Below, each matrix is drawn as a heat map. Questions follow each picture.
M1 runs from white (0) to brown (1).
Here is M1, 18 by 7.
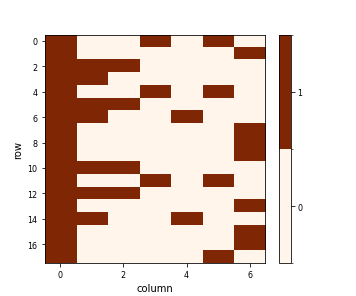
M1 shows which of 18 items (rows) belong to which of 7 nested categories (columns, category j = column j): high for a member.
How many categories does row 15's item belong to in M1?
2
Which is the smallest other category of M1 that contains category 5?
0
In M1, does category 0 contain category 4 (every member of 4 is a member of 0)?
yes
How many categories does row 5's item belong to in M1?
3
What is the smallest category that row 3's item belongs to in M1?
1
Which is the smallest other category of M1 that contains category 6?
0
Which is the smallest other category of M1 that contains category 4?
1
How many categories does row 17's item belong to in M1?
2
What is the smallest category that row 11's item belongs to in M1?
3
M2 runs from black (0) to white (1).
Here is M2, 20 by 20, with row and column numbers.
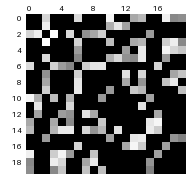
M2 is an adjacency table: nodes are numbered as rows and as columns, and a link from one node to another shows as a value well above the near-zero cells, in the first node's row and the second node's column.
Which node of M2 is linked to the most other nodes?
node 14
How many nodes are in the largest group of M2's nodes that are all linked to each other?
3
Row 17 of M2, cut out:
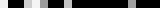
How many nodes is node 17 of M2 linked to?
6
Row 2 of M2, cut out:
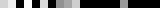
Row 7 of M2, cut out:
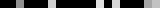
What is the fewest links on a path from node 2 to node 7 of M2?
1
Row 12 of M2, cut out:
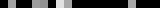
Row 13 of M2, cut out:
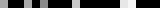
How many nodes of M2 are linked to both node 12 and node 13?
2
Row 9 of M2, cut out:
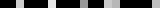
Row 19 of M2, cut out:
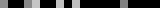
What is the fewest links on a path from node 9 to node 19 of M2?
1
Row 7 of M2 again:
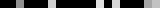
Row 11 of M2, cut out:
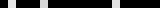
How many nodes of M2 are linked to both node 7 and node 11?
1
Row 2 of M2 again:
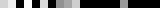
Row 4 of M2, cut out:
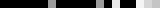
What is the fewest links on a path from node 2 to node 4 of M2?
3
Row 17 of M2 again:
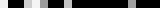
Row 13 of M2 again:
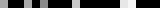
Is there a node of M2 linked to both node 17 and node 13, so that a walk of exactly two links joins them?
yes
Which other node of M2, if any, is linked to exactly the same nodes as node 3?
node 0
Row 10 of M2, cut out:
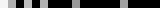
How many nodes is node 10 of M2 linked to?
6
